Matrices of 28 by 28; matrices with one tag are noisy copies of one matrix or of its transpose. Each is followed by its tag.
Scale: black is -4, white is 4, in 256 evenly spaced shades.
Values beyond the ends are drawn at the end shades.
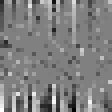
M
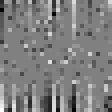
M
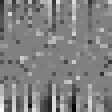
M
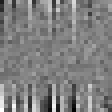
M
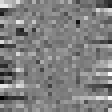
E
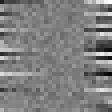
M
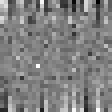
E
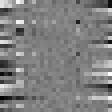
E
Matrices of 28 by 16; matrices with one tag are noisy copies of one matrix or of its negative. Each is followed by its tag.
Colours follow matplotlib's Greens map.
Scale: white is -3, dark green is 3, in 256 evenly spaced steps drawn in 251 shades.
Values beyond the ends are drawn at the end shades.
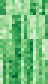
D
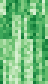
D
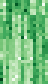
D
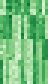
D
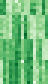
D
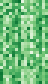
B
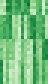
D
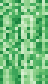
B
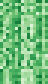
B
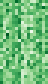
B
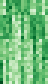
D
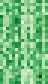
B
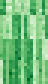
D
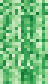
B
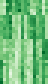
D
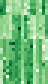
D
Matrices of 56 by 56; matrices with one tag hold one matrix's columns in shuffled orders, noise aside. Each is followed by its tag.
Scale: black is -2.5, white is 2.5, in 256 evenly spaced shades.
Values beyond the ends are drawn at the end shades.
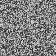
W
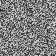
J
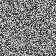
J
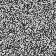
W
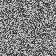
J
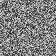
J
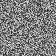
J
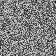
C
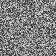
J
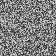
W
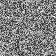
C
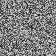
C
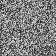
W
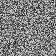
C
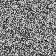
W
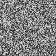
W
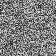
C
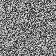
J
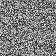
C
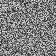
J
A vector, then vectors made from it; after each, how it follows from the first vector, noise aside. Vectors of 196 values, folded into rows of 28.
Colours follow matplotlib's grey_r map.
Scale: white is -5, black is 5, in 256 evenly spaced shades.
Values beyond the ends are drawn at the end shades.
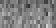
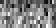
scaled up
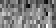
scaled up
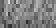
reversed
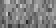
reversed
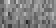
reversed
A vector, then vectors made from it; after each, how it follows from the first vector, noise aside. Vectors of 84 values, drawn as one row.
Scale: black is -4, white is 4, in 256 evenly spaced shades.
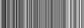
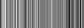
negated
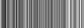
copied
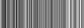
copied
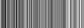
copied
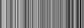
negated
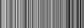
negated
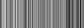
negated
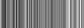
copied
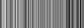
negated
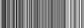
copied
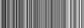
copied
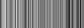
negated
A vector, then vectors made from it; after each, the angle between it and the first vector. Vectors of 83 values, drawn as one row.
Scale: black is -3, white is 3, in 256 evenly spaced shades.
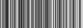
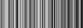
nearly opposite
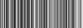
partly aligned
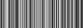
nearly opposite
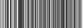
partly aligned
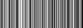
nearly opposite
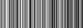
nearly opposite
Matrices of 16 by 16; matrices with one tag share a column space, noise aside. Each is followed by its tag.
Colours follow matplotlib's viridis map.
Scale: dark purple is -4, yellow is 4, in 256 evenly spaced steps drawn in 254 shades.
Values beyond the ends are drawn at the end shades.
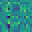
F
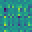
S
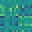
S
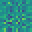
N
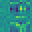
F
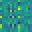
F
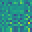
N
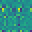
S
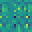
F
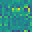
S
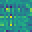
S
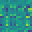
S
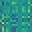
N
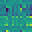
S
